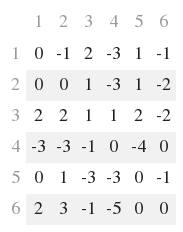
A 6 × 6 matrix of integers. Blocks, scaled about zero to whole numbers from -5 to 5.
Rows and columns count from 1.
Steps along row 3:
same down same up down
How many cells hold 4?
0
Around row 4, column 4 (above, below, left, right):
1 -3 -1 -4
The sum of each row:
-2 -3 6 -11 -6 -1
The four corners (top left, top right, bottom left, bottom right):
0 -1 2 0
